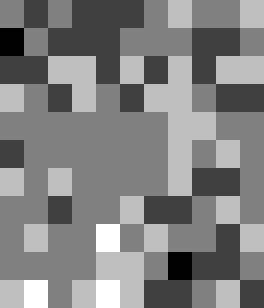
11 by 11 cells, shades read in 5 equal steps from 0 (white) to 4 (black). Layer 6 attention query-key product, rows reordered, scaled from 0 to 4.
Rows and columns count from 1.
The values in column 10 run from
1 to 3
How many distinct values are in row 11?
4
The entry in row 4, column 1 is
1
